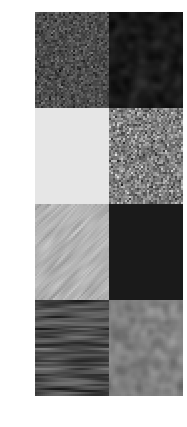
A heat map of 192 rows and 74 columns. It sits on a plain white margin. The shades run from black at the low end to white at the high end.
The table splits into 4 rows of 2 panels. Panel 1,1: low, fine-grained. Panel 1,2: very low, blotchy, faint in contrast. Panel 2,1: very high, flat. Panel 2,2: middling, fine-grained, strong in contrast. Panel 3,1: high, slanting up to the right, faint in contrast. Panel 3,2: very low, flat. Panel 4,1: low, streaked across. Panel 4,2: middling, blotchy, faint in contrast.
